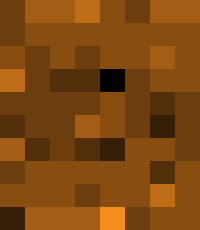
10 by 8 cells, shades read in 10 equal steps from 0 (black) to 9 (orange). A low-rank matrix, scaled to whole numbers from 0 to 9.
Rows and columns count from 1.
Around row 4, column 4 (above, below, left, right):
4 4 3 0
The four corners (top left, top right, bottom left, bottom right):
4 6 2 5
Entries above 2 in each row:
8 8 8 7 8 7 7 8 8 7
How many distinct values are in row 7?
5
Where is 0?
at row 4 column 5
